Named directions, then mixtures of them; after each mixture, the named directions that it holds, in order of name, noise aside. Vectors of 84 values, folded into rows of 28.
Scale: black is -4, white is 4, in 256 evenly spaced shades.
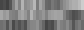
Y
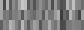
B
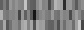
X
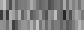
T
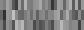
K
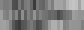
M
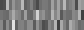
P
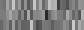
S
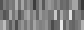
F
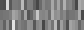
P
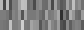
B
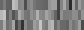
K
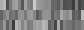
M, P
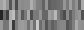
K, T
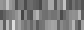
P, X, Y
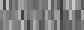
B, X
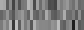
P, S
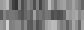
M, X, Y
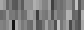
K, P, X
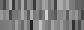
S, T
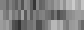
M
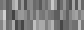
K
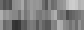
M, Y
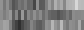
M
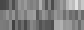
K, M, Y
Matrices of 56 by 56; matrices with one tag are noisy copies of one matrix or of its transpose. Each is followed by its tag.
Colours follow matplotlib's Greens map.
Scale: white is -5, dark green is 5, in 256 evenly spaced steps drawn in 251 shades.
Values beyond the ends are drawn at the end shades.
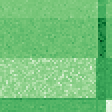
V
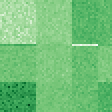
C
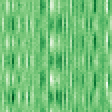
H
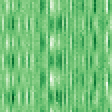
H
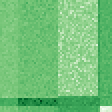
V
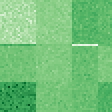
C
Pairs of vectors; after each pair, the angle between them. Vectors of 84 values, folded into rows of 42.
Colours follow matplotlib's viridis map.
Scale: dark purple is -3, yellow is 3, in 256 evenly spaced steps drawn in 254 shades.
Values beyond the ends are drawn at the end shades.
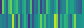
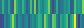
partly aligned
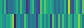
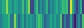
partly opposed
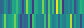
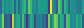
orthogonal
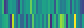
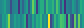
partly aligned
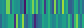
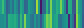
orthogonal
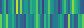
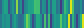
partly aligned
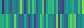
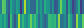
partly opposed
